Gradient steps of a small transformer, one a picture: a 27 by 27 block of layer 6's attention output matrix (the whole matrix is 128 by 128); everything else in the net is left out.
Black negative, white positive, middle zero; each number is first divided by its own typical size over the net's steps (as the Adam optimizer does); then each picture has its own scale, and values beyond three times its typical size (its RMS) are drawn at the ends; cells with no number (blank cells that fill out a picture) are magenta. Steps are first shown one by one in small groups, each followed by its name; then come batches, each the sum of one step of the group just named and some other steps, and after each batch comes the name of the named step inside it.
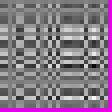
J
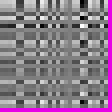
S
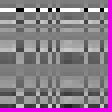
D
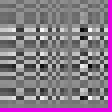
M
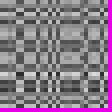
J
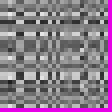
J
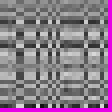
J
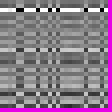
D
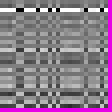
D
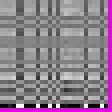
D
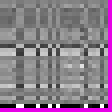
M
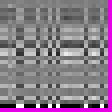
J
